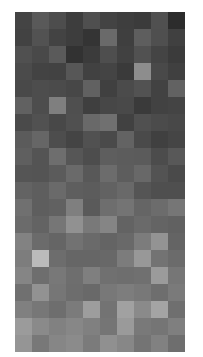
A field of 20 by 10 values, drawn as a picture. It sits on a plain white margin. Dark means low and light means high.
The grain is fine, like static. Values rise toward the bottom. On average the colour sits 40% of the way up the scale. There are no regular stripes.
